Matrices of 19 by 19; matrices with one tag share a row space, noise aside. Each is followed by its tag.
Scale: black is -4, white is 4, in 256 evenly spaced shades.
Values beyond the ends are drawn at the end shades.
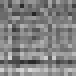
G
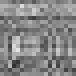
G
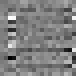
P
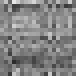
G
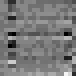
P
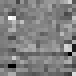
P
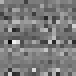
G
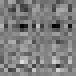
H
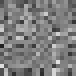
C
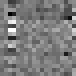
P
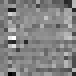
P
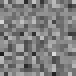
C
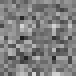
H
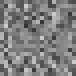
C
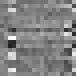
P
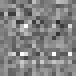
H
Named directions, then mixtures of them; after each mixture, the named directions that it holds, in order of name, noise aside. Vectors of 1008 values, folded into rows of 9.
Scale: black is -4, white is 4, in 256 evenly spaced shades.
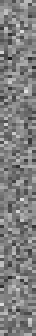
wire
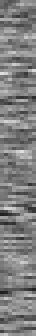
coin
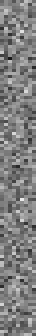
wire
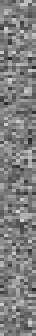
coin, wire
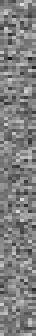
coin, wire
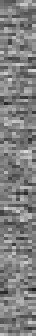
coin, wire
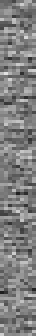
coin, wire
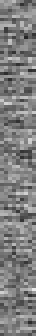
coin, wire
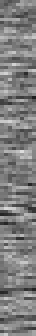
coin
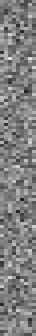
wire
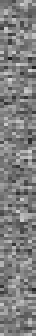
coin, wire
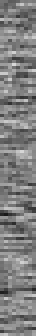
coin
